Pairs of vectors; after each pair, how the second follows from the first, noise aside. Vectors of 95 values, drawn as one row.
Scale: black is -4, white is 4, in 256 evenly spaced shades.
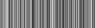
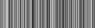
copied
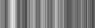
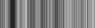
negated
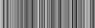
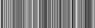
sign-scrambled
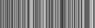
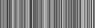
sign-scrambled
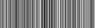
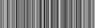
sign-scrambled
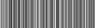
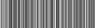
copied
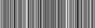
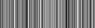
negated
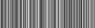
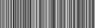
reversed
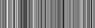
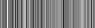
sign-scrambled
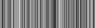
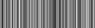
sign-scrambled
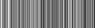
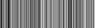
negated
